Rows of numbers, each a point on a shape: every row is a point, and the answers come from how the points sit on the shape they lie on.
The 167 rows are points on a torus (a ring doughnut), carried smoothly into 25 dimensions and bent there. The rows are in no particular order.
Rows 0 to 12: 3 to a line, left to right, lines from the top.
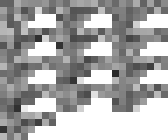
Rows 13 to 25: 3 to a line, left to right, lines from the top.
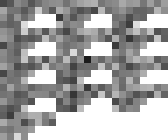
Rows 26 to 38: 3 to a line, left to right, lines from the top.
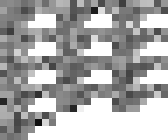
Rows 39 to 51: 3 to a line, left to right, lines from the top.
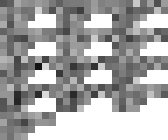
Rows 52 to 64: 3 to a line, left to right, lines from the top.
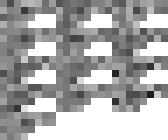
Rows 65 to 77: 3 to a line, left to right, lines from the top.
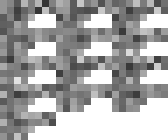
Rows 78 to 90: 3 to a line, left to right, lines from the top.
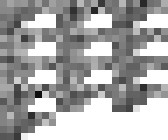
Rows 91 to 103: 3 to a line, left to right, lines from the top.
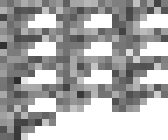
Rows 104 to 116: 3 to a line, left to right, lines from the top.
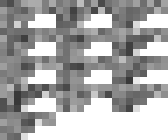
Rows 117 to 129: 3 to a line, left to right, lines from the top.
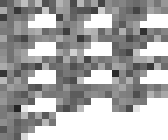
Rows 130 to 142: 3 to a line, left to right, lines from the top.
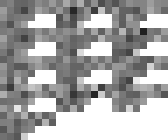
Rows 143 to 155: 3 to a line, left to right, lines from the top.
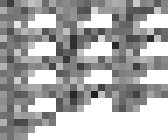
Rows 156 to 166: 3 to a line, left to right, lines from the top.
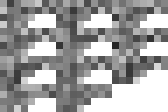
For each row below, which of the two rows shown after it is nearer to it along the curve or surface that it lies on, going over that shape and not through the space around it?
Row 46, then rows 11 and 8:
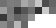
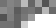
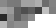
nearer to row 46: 8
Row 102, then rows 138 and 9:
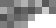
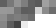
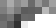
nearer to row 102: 9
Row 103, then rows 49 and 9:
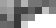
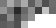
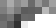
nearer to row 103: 9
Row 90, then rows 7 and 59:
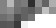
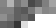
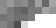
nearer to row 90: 7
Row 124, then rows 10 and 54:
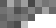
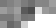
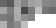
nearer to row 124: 10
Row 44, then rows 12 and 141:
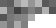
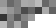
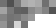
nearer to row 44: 141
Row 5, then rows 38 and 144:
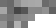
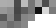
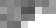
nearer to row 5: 144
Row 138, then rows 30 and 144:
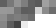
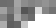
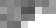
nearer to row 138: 144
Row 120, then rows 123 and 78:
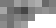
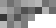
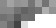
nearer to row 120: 123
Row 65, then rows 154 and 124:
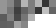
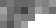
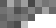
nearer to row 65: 124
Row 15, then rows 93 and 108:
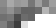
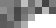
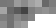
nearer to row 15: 93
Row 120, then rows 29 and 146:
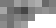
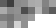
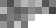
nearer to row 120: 146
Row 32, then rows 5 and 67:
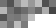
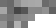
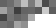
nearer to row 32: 5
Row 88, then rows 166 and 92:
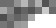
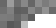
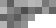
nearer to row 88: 92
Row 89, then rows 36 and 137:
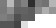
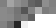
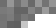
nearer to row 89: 36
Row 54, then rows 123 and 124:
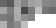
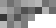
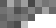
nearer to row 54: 123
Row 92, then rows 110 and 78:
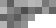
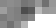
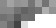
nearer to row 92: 110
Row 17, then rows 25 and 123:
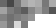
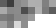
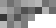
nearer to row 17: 25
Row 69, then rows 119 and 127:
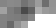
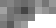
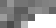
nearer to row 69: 119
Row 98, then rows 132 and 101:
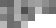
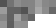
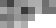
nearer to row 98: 101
